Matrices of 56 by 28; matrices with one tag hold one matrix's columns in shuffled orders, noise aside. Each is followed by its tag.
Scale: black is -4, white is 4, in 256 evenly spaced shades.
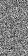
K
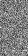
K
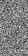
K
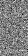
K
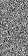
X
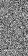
K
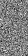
X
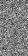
K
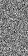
X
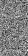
K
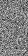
K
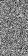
K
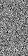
X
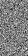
X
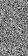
X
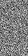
X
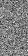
K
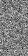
K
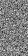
X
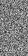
X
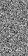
X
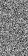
X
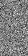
X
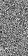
X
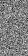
K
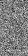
K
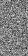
K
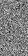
X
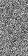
X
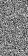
K
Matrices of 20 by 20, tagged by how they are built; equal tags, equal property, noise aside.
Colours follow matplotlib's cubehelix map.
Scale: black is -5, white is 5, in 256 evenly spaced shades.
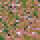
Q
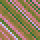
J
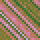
J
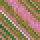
J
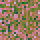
Q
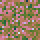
Q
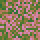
Q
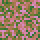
Q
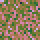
Q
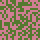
Q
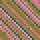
J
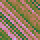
J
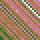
J
